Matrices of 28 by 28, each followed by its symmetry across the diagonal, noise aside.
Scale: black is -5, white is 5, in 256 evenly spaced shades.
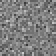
symmetric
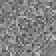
symmetric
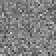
neither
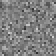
antisymmetric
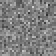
neither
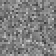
antisymmetric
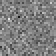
neither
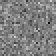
neither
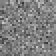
antisymmetric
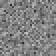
symmetric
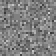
antisymmetric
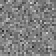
antisymmetric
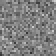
antisymmetric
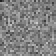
neither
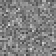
neither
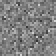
symmetric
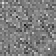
symmetric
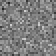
symmetric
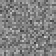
symmetric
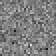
neither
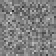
antisymmetric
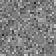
symmetric
